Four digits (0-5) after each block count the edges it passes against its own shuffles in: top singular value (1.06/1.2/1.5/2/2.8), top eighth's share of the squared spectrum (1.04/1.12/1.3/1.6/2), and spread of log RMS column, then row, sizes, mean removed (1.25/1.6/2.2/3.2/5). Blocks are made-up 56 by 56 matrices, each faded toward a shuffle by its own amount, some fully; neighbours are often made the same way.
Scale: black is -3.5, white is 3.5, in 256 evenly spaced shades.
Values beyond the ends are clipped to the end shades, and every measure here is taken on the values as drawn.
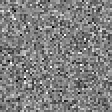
2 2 0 0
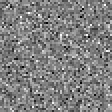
0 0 0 0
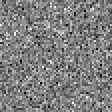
0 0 0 0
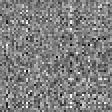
4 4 2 2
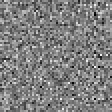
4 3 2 2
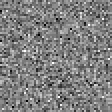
2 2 0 0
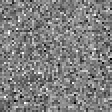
0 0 0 0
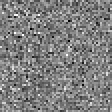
3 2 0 1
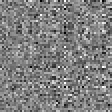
4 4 2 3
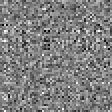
3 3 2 2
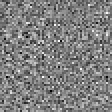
3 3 2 1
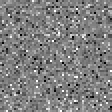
3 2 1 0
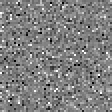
2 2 0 0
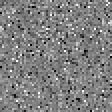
1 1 0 0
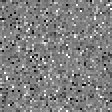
1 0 0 0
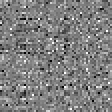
4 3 1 1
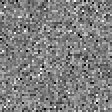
0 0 0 0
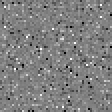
0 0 0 0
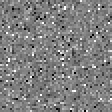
1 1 0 0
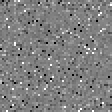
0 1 0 0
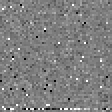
3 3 0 1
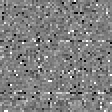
3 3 0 1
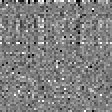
4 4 2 2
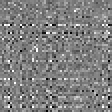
4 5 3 3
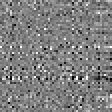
4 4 2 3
